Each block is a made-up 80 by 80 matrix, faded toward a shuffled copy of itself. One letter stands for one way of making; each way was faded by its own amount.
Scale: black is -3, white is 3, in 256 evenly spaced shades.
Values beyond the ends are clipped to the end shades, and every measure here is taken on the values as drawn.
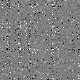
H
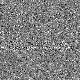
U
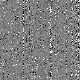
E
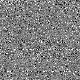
U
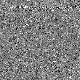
U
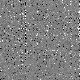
H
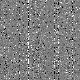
E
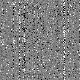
E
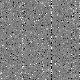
E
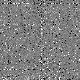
H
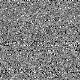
U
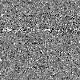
U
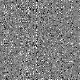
E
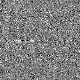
U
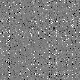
H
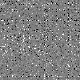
H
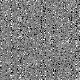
E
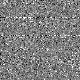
U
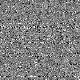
U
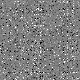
H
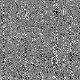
E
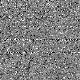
U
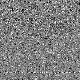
U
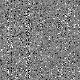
E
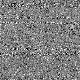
U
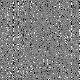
E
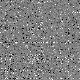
H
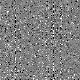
E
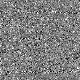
U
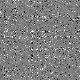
H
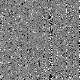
E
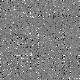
H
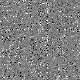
H
